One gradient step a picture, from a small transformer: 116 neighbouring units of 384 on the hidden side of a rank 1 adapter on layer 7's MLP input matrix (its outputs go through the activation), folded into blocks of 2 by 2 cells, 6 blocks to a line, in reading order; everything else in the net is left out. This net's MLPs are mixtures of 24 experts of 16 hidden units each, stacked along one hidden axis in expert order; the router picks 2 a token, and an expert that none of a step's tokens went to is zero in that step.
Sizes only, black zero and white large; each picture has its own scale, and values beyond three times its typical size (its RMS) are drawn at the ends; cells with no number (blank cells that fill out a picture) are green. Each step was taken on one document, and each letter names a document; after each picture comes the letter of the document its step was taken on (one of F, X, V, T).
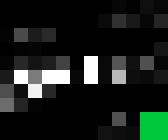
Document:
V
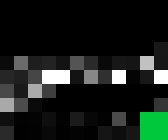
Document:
V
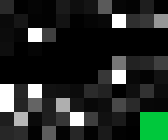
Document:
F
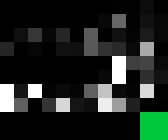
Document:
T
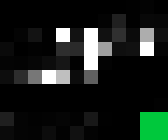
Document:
T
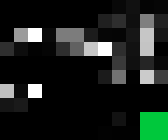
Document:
T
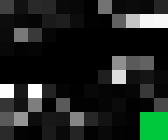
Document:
F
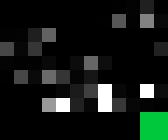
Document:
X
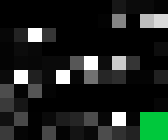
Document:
V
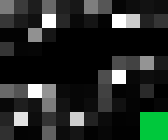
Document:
F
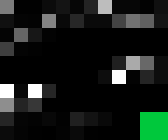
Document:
F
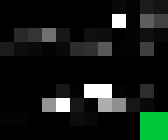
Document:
X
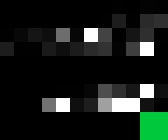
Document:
X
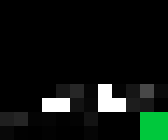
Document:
X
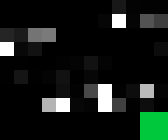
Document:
X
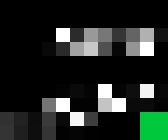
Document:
X
